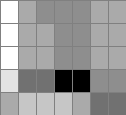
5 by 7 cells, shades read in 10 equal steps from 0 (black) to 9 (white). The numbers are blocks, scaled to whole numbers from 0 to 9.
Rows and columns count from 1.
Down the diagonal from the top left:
9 6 6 0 6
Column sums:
41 29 28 22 21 27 27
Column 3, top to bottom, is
5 6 6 4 7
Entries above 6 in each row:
1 1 1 1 3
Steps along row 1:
down down same same up same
